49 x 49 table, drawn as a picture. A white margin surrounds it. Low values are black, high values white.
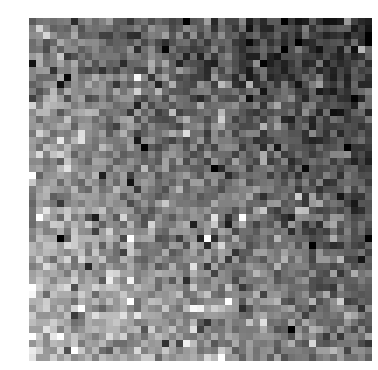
The top right is the ninth with the lowest average. No row or column stands out. Neither half mirrors the other. No regular stripes run through it. The grain is fine, like static. There is an overall slope up to the bottom left.
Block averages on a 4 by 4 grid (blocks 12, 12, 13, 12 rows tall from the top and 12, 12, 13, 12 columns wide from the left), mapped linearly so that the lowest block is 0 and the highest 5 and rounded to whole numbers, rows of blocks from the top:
3210 / 4221 / 4332 / 5432
